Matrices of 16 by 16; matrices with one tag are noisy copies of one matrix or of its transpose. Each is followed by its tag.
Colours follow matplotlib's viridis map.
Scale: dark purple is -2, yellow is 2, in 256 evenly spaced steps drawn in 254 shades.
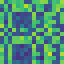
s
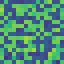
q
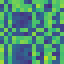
s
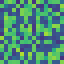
q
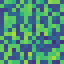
q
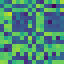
s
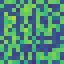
q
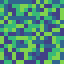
q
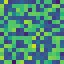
q
